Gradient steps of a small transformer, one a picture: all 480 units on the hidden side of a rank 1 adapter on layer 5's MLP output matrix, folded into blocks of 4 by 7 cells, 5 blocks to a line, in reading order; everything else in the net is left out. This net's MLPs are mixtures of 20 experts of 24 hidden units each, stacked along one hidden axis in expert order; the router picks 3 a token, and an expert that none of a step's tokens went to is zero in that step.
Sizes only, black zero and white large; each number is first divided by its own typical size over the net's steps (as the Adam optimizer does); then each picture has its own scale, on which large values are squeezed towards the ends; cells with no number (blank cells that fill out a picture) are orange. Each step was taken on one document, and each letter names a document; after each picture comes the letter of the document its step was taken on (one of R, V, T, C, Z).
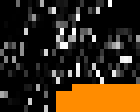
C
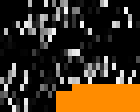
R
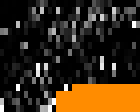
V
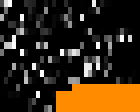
R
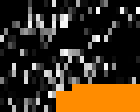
R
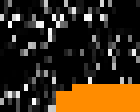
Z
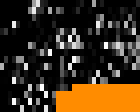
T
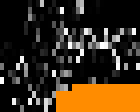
C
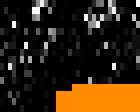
V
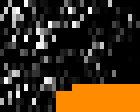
Z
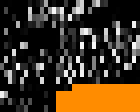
C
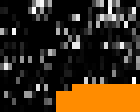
T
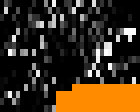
Z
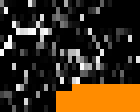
R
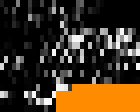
C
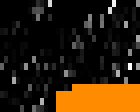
T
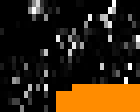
T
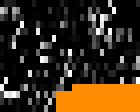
Z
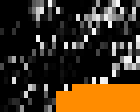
T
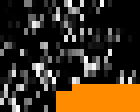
R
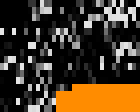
T
